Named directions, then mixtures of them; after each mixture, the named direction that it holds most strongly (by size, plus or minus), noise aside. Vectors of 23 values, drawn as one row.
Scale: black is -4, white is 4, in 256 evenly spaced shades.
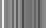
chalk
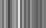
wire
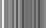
chalk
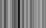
wire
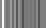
chalk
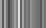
wire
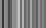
wire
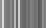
chalk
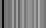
chalk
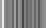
chalk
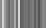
chalk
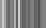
chalk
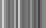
chalk
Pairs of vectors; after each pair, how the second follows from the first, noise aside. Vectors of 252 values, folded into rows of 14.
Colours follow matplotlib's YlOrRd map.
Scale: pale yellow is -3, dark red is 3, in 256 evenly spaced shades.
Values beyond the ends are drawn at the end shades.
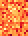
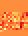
partly zeroed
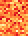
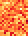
wrapped around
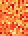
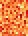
wrapped around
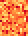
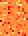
partly zeroed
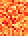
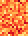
wrapped around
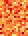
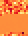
partly zeroed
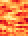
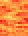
shrunk
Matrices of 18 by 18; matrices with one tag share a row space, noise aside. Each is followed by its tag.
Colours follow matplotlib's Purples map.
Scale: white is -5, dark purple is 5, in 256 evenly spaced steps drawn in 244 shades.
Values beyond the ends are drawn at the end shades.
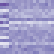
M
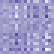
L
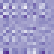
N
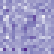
N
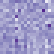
L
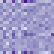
N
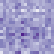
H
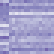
M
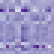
H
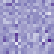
L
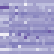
M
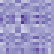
H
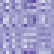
N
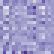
N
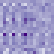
N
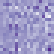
L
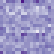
H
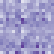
H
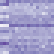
M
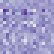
N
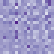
L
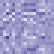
N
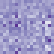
L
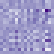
L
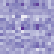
H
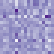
L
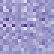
N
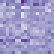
H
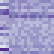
M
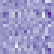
L
